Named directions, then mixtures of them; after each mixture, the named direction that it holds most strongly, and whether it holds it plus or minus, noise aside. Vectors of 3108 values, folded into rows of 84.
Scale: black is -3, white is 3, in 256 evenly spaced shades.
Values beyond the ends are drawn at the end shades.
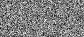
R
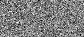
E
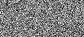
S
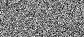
S, plus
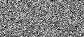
E, minus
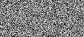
R, plus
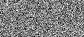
S, minus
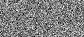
S, minus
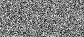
R, minus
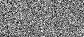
E, minus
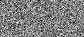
E, plus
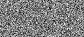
R, minus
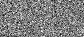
E, minus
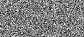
R, minus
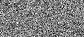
S, plus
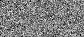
E, plus
